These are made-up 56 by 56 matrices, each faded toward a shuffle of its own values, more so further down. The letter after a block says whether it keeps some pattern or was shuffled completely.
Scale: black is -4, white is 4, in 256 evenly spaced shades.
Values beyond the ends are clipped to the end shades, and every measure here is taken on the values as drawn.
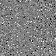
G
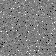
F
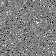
G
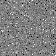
G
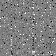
G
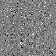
G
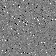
F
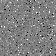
F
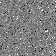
F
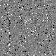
G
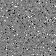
F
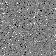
F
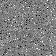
F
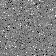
F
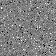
F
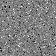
F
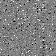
G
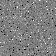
F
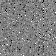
G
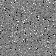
F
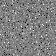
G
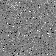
F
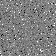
F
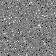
F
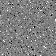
F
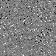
G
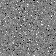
F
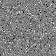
F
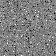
G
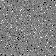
G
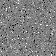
F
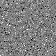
G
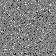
F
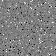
F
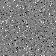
G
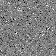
G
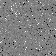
F
